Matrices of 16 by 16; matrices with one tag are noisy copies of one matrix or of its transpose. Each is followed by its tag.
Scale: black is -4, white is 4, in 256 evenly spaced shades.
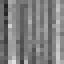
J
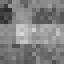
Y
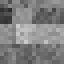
Y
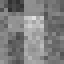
Y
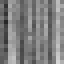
J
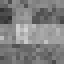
Y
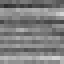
J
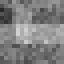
Y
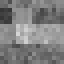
Y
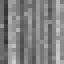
J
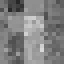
Y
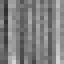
J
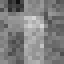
Y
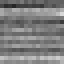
J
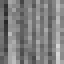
J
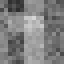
Y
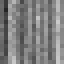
J
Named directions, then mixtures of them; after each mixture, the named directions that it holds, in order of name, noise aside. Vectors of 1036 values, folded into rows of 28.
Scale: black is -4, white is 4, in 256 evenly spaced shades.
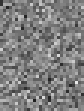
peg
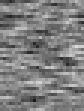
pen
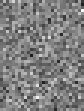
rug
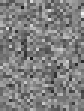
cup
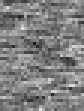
peg, pen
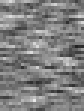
pen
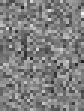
cup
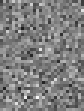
peg, rug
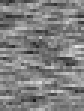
pen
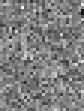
cup, rug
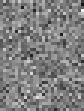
cup, rug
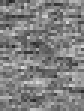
cup, pen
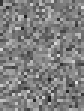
peg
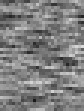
pen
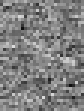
peg, pen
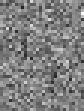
cup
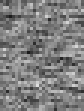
pen, rug
